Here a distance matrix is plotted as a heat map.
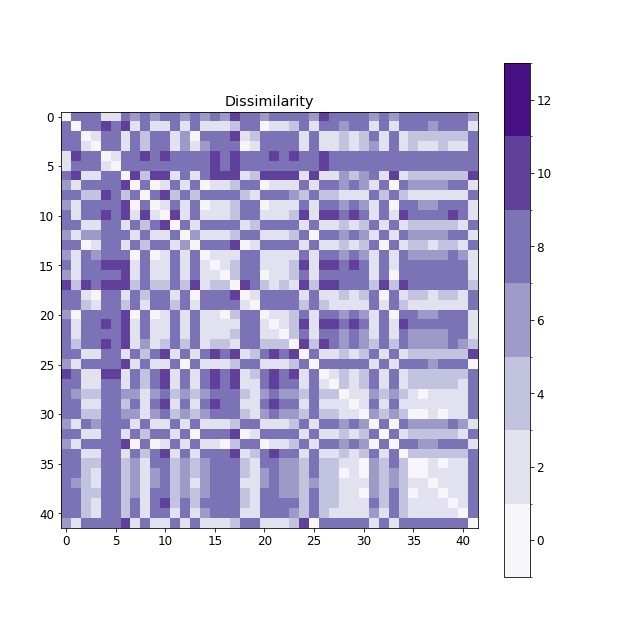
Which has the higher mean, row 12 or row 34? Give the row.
34
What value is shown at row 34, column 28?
4
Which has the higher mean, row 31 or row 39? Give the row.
39
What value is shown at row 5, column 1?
8
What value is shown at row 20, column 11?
8
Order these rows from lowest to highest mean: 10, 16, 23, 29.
29, 16, 23, 10
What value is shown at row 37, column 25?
6
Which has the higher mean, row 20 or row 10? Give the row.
10
